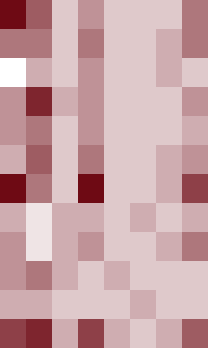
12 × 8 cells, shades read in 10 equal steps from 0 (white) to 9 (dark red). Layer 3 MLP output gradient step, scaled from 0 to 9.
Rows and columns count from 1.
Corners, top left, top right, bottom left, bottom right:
9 5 7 6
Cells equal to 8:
2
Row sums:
32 29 18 29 24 27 39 20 24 23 19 39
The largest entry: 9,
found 3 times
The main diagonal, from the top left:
9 5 2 4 2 2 3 3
